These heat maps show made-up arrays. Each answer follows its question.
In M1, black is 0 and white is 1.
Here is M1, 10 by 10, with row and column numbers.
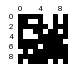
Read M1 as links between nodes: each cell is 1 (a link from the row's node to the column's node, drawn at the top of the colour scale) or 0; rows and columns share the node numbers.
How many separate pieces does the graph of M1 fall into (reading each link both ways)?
1
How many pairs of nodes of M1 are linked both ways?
1
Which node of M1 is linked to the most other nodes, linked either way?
node 1
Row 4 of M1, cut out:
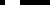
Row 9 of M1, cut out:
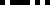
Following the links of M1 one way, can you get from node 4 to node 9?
yes
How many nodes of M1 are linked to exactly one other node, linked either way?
0
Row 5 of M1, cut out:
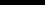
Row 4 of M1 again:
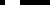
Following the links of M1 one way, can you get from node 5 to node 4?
yes
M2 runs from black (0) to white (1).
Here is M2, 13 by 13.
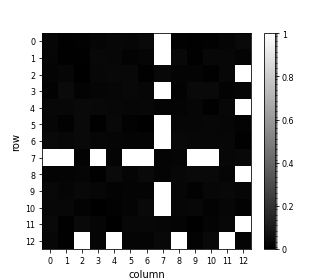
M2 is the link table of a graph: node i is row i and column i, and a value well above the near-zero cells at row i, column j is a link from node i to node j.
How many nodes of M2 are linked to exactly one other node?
11
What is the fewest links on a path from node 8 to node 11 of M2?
2
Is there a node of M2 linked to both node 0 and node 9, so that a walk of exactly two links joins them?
yes
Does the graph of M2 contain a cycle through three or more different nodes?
no
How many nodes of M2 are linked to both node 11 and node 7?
0
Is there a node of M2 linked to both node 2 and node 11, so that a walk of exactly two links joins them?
yes
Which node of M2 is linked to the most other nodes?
node 7
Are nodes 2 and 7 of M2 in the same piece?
no
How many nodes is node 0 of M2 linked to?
1
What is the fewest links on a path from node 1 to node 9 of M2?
2
